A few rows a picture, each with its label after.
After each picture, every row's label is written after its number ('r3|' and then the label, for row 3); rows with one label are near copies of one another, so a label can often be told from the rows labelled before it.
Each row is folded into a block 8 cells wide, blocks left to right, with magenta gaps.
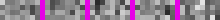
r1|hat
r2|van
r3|van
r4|hat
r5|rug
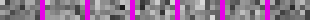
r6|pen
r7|hat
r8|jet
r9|van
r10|rug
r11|van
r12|pen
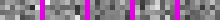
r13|jet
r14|hat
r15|pen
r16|rug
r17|pen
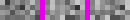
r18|pen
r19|jet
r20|jet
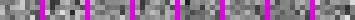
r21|rug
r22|van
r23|hat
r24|van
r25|pen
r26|hat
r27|pen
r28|hat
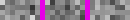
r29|hat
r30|pen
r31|jet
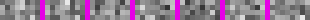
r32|rug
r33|rug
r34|van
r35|jet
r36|pen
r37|jet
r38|hat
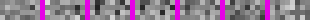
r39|jet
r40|hat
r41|van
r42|van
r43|van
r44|pen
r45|rug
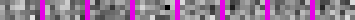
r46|rug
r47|rug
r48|pen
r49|jet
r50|hat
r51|van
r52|van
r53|van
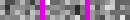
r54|van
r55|hat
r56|rug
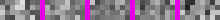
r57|rug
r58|rug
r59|pen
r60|van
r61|van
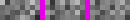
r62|pen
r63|pen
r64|pen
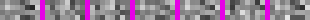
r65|jet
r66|rug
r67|rug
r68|jet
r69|jet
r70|van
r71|jet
